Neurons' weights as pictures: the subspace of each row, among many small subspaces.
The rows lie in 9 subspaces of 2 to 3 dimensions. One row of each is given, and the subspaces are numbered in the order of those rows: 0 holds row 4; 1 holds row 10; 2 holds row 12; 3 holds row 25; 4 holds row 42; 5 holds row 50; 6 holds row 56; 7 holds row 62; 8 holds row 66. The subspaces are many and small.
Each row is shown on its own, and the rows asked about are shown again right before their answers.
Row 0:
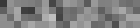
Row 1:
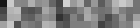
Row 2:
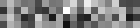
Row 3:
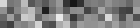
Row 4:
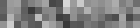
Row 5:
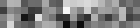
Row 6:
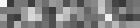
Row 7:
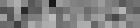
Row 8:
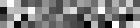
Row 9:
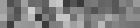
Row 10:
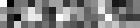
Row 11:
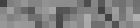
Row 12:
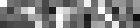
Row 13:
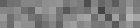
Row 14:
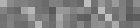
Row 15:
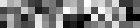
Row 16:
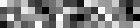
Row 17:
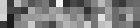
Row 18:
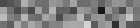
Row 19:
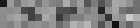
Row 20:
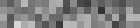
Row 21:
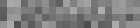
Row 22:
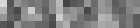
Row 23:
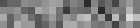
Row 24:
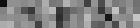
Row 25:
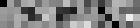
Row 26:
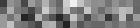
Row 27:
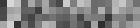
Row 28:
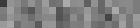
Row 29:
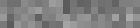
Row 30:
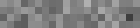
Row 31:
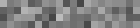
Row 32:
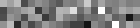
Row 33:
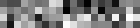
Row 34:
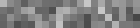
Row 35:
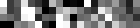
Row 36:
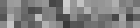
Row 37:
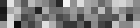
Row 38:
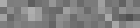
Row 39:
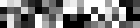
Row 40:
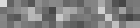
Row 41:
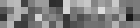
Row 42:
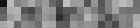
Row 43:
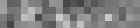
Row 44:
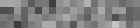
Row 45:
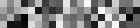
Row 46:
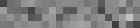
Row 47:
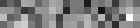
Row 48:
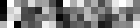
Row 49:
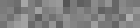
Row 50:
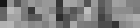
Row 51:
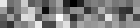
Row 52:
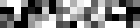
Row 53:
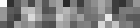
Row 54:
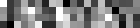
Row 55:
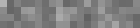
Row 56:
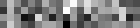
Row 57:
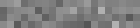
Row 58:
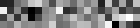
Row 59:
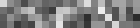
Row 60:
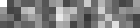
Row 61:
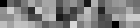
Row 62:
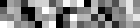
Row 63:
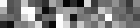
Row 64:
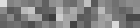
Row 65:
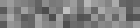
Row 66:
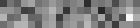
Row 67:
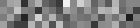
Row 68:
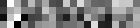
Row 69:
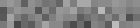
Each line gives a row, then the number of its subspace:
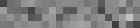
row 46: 1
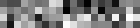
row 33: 0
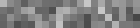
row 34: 2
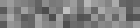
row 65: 6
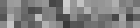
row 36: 0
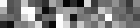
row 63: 7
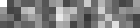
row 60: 4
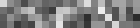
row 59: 2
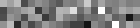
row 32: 3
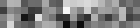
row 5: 7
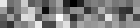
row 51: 6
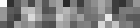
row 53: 3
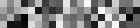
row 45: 8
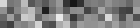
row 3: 6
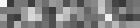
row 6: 1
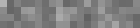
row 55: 4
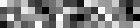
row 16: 6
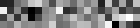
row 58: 1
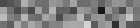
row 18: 1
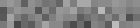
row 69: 4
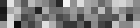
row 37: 4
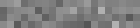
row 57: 3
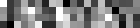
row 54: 2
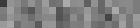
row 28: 2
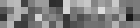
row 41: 8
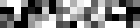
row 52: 5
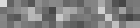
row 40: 1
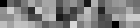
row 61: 5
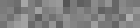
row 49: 8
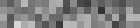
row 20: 2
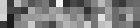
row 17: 5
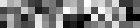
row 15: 7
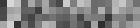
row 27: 3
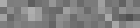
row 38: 1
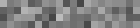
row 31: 8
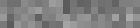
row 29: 0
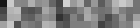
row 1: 4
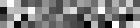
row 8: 1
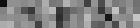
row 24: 2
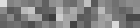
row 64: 5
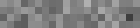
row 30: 8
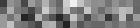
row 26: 6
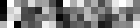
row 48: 4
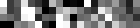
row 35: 7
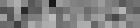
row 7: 5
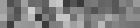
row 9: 8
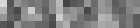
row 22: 5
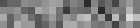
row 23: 0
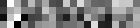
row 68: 1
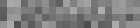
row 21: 3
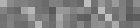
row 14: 0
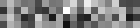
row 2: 6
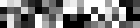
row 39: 7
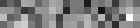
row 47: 8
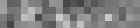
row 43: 7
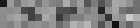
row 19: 3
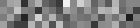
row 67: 8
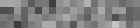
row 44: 5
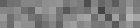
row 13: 0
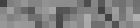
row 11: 2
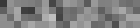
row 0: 5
